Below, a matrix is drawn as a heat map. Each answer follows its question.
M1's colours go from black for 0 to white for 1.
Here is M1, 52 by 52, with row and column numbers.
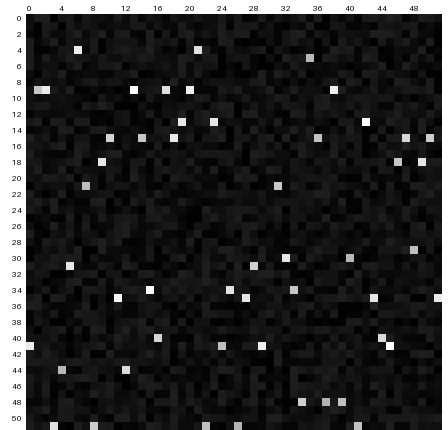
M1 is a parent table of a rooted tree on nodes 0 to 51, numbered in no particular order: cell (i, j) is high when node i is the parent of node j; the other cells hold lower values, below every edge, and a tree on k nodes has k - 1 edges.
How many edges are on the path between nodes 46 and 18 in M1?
1
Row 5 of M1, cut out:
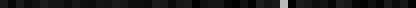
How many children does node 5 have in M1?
1
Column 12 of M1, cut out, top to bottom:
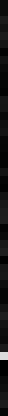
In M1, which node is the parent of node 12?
44
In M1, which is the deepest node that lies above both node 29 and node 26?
51
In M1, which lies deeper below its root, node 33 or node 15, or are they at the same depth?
the same depth
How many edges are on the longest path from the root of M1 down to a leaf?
17
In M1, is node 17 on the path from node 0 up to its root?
no
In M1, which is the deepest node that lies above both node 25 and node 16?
40
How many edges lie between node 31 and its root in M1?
5
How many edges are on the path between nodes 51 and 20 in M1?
8
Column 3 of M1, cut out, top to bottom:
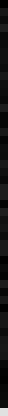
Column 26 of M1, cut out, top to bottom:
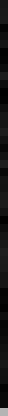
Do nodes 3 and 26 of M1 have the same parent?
yes
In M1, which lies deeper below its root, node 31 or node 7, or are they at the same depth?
the same depth
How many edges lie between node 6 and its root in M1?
4
